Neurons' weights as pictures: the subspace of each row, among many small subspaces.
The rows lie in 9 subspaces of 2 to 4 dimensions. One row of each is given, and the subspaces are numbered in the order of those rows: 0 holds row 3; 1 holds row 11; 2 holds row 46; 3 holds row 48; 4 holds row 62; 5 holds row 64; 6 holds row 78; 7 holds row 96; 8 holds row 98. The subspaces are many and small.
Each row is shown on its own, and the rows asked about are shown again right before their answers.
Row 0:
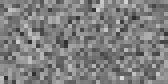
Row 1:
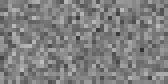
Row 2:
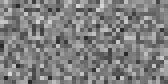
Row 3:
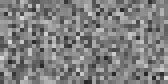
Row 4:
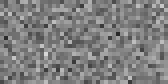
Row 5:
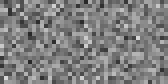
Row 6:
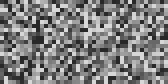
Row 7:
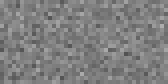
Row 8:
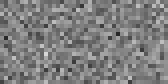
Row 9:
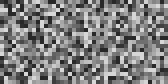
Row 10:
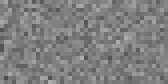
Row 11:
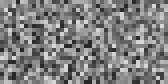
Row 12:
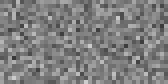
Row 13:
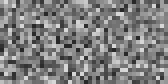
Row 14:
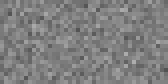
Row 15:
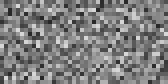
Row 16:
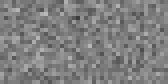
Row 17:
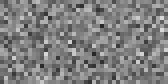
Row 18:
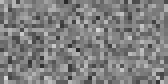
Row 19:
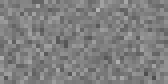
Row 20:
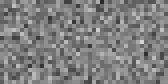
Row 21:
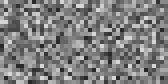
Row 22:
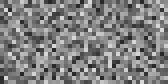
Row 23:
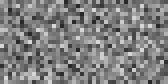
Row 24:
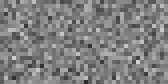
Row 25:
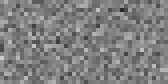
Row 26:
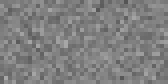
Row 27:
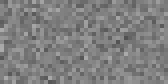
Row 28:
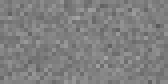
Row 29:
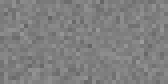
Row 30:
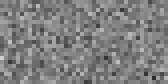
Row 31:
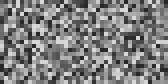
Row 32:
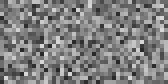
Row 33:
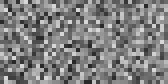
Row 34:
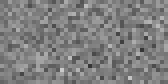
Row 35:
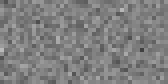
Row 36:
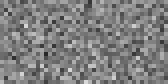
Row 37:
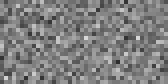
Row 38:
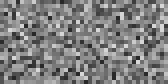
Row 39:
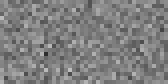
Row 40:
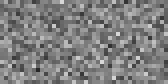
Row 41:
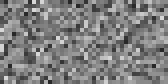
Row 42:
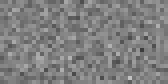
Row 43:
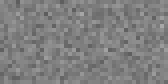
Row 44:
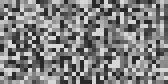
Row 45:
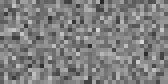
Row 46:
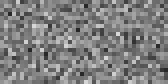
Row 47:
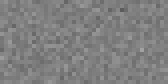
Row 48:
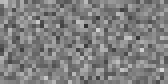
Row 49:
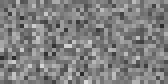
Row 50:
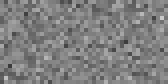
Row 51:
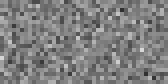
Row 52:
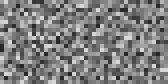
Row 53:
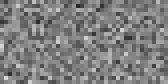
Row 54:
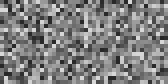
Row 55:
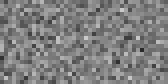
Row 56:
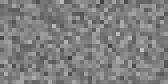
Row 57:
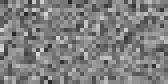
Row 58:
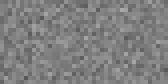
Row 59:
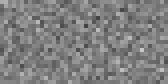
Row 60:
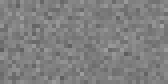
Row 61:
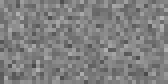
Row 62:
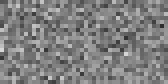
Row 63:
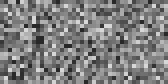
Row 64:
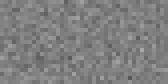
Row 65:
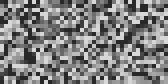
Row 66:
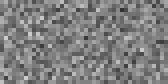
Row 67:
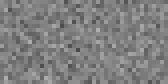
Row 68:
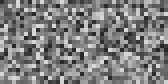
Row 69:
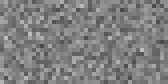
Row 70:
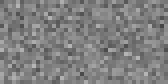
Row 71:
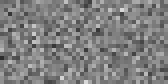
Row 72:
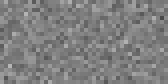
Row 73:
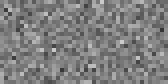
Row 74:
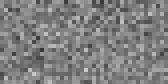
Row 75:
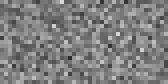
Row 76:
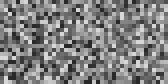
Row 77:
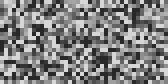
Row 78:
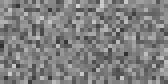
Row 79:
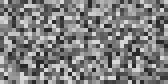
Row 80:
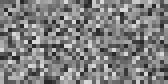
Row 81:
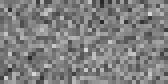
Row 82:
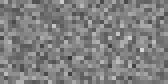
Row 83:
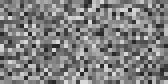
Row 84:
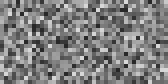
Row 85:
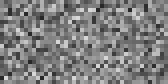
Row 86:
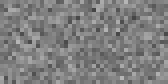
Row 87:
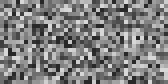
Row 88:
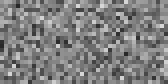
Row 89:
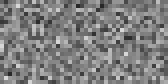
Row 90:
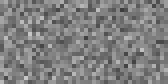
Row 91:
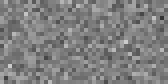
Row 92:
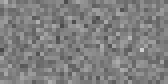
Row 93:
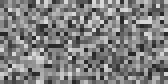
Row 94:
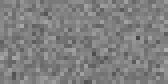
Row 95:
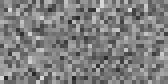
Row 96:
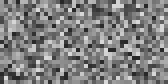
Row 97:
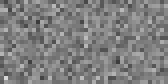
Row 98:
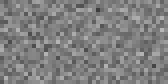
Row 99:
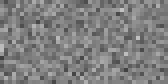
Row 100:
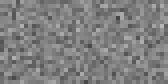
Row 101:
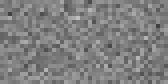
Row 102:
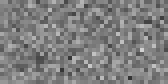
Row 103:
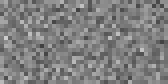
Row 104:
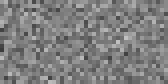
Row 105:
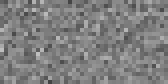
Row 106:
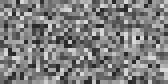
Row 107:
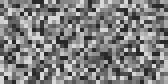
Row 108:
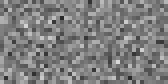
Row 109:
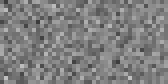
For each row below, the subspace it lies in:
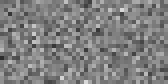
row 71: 8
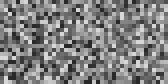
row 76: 1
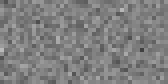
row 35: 1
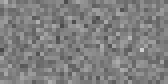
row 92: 1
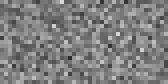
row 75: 6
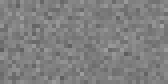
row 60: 4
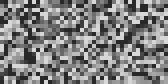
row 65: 7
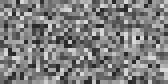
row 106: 2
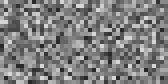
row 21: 6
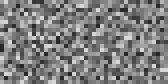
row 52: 8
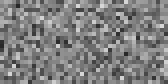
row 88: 6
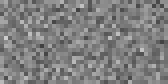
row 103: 2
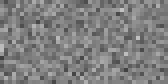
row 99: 1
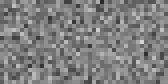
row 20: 6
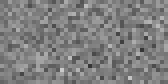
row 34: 5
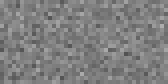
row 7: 4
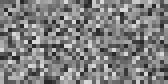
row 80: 8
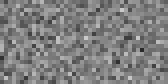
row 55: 8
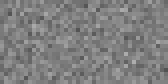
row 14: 2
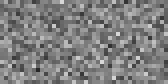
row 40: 6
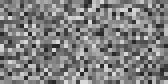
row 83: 5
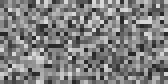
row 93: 5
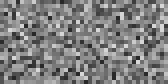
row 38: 6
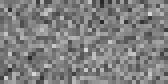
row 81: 5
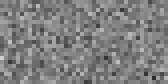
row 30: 0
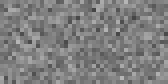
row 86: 0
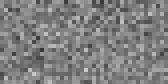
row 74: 5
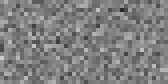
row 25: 8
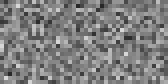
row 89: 6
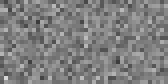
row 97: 3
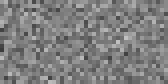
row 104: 4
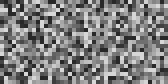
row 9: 3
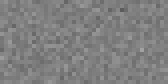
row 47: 8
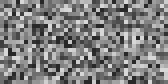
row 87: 2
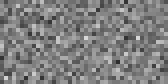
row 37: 8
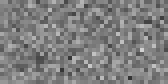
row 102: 5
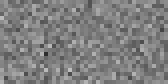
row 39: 0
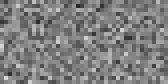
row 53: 6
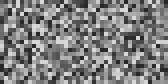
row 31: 2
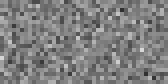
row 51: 0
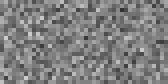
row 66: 2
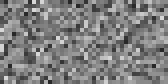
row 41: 7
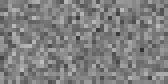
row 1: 0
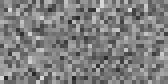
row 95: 5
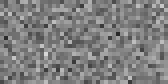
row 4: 2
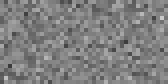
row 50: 7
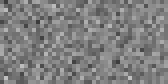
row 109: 1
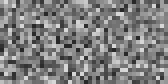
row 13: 1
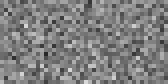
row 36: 8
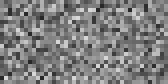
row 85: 5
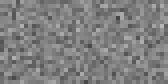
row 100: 6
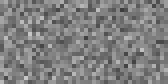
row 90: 2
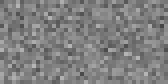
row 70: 4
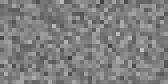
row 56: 6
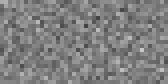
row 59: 3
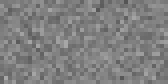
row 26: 0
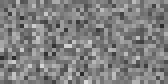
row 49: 1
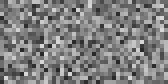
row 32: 0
